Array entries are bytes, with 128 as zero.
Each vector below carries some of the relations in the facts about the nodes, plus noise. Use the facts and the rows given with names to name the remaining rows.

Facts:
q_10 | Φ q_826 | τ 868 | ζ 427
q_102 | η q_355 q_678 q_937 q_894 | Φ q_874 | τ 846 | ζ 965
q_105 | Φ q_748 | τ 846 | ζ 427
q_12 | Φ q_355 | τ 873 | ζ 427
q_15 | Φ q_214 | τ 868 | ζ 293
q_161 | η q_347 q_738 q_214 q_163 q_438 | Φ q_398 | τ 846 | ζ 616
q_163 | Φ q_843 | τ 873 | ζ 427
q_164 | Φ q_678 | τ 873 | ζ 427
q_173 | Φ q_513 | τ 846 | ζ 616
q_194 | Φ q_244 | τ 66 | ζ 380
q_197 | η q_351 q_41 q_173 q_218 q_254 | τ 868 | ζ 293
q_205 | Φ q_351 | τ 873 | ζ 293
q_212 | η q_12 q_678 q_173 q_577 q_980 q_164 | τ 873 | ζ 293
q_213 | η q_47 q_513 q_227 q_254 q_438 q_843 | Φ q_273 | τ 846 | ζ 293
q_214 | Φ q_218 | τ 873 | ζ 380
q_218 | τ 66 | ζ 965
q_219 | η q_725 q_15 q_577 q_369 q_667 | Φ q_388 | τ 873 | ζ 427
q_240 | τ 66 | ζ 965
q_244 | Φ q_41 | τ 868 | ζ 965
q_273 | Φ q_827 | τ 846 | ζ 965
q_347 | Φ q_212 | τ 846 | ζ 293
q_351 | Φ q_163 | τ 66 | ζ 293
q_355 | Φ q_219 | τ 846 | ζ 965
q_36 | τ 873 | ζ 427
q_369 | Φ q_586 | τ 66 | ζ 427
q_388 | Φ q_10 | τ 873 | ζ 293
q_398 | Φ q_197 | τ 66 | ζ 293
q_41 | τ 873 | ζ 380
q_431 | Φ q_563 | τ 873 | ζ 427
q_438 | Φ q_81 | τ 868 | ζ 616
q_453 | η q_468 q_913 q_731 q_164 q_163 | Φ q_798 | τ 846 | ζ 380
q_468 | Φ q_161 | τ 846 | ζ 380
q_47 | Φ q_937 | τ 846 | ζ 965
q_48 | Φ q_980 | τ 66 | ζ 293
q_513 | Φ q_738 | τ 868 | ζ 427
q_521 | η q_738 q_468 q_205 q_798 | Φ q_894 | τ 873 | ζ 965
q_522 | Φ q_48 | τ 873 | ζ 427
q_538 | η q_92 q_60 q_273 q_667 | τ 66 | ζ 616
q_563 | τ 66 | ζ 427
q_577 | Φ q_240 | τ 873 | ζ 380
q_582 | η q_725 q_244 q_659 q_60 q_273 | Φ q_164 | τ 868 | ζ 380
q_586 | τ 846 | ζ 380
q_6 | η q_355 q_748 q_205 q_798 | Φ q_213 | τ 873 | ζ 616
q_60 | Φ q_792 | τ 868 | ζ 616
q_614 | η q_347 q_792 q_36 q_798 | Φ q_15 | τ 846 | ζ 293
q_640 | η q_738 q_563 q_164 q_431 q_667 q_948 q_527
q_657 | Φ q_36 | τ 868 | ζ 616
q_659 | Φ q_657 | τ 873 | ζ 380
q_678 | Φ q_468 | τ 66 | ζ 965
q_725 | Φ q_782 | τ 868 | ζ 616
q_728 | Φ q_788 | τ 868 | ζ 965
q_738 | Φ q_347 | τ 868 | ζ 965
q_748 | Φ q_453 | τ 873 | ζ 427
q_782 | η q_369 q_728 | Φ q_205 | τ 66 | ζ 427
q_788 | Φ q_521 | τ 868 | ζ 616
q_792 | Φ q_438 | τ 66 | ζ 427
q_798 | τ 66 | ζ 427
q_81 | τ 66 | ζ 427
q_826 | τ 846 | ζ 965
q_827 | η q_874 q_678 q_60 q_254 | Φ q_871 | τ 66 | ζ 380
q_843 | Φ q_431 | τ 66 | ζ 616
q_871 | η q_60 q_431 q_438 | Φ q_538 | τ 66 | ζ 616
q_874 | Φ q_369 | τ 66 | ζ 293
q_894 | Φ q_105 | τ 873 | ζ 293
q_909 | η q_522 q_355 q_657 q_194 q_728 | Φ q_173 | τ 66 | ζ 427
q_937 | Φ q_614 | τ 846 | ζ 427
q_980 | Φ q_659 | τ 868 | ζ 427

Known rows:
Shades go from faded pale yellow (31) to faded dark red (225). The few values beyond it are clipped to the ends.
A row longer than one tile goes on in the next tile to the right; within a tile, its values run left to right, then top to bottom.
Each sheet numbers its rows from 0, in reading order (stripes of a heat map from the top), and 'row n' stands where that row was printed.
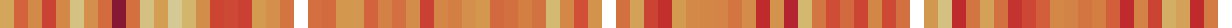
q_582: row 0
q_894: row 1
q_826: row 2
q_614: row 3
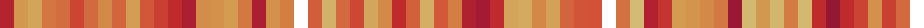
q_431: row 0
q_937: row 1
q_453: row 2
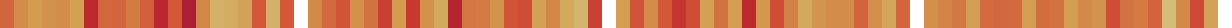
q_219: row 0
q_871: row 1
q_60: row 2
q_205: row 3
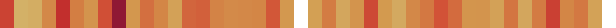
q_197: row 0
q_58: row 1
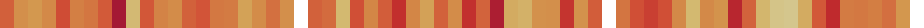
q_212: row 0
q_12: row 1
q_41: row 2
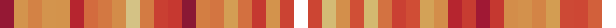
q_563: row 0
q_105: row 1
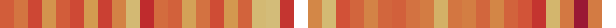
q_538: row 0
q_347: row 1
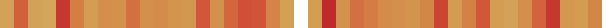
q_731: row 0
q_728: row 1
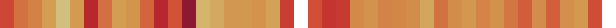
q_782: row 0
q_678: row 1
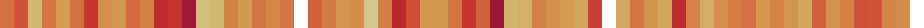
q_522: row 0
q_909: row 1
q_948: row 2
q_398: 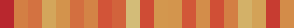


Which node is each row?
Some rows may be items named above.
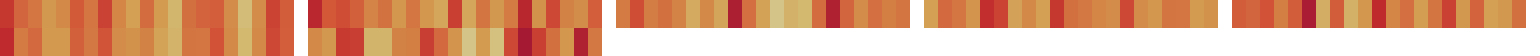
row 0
q_351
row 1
q_218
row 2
q_659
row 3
q_438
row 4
q_843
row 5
q_351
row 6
q_586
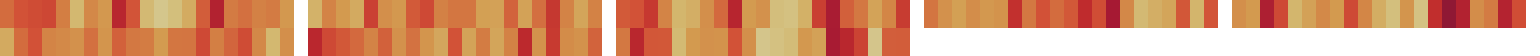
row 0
q_41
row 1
q_640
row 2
q_827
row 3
q_219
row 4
q_468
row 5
q_521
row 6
q_218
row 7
q_194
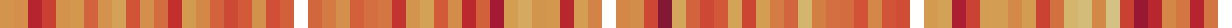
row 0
q_355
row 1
q_164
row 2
q_47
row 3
q_468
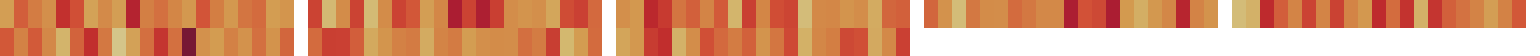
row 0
q_438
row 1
q_105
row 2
q_173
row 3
q_10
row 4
q_161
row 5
q_792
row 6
q_240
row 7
q_102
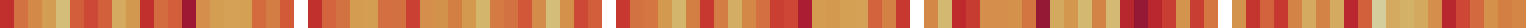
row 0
q_81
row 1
q_351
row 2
q_369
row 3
q_453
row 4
q_577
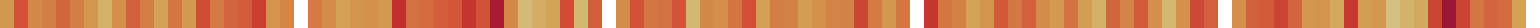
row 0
q_738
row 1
q_219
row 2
q_244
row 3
q_351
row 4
q_214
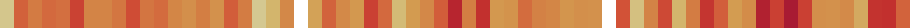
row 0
q_6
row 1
q_657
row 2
q_105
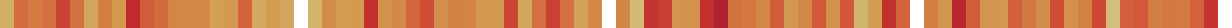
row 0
q_788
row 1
q_640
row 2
q_213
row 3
q_273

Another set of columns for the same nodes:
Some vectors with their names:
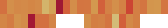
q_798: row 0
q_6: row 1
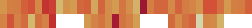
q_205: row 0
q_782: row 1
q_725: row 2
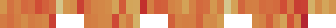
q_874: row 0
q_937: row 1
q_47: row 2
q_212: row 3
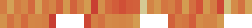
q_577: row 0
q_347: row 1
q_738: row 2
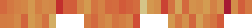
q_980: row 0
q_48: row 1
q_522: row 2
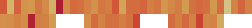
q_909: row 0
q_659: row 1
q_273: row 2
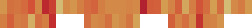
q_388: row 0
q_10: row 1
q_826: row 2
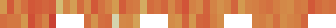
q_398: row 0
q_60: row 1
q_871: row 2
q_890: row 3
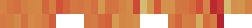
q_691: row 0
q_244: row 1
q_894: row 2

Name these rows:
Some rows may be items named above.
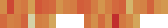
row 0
q_788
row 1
q_453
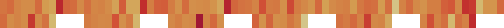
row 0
q_105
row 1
q_937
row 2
q_81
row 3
q_161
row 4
q_273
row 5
q_205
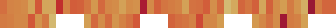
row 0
q_937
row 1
q_164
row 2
q_355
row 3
q_782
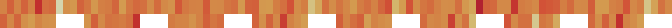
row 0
q_213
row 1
q_41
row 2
q_843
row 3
q_102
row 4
q_728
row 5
q_105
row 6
q_657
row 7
q_102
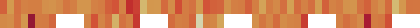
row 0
q_827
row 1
q_205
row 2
q_788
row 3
q_577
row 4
q_678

